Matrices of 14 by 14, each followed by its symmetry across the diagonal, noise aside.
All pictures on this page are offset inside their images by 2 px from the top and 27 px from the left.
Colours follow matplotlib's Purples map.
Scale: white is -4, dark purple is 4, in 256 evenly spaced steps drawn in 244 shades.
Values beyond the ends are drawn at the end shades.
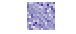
antisymmetric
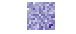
symmetric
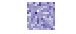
antisymmetric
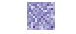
symmetric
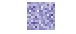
neither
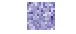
neither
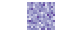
antisymmetric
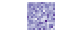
symmetric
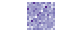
symmetric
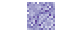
symmetric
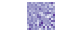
antisymmetric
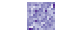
symmetric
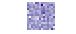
antisymmetric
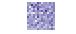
antisymmetric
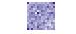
symmetric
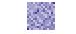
symmetric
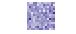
neither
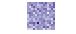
antisymmetric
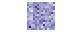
neither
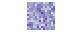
neither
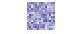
neither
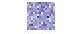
antisymmetric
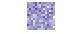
neither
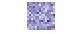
neither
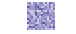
antisymmetric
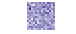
antisymmetric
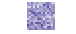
neither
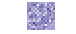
symmetric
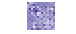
symmetric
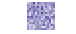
neither
